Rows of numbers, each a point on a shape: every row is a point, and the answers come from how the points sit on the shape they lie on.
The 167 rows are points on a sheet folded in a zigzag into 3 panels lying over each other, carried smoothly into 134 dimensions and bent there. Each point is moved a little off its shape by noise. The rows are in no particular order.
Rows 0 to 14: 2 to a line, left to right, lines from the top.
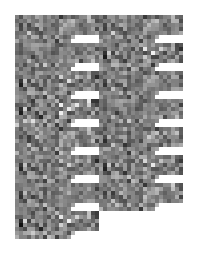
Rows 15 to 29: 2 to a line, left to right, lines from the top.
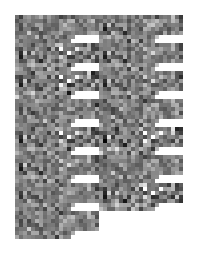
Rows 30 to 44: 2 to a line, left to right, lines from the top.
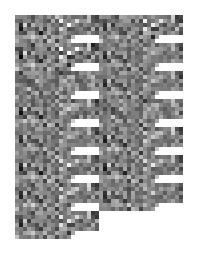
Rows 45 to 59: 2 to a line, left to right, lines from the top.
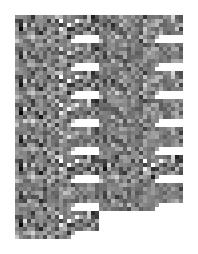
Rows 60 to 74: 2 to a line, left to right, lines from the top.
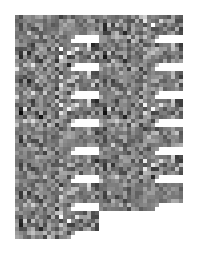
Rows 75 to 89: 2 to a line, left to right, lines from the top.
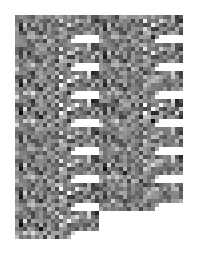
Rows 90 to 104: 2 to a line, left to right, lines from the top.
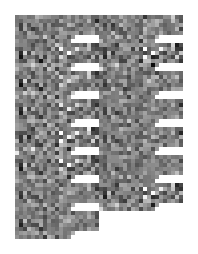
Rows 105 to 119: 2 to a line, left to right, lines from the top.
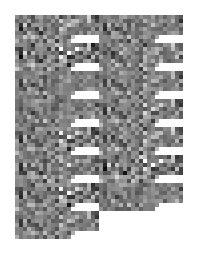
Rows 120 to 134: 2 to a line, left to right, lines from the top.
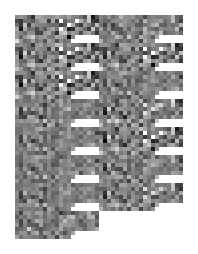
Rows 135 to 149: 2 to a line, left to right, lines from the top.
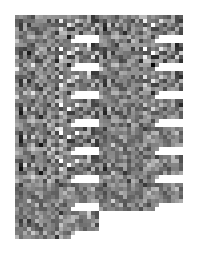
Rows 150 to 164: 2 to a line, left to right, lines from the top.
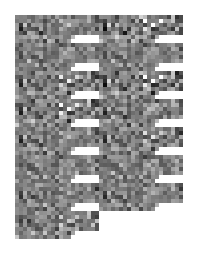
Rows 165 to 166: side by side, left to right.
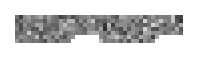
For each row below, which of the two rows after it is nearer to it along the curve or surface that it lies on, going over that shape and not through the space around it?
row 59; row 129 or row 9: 129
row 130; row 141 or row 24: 141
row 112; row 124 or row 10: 124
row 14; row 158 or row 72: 158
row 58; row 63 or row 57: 57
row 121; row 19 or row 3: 19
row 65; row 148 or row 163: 163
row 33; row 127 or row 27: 27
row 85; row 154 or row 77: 77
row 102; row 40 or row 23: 40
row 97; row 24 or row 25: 25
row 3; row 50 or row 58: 58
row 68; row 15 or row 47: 15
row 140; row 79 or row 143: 143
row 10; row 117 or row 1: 117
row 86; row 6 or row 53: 6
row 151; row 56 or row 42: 56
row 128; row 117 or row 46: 117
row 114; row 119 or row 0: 0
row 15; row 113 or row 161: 161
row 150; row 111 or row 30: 30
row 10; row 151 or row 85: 151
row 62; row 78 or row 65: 65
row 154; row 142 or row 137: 142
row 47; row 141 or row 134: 141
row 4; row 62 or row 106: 106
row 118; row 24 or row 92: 92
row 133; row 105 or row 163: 163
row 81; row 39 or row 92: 39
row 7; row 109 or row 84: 109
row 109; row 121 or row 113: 113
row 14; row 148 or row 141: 141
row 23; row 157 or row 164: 164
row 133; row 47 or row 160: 160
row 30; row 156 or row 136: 156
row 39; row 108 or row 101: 108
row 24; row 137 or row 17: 137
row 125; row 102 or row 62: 102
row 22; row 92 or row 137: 137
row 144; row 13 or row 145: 13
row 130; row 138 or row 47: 47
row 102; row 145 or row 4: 145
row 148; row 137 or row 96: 137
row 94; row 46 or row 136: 46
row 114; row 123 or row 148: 148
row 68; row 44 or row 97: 44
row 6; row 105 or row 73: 105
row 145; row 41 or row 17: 41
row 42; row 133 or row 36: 36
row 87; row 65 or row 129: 129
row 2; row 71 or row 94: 71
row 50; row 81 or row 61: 81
